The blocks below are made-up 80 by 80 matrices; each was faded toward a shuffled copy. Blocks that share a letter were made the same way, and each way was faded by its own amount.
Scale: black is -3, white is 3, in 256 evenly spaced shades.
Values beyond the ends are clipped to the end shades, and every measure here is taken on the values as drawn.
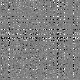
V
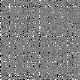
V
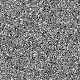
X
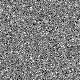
X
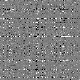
V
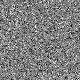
X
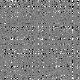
V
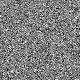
X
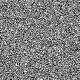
X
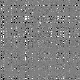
V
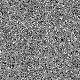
X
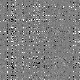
V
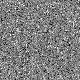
X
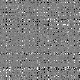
V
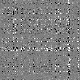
V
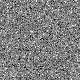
X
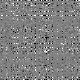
V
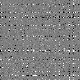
V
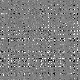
V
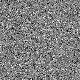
X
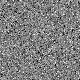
X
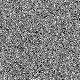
X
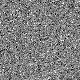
X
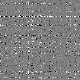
V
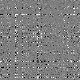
V
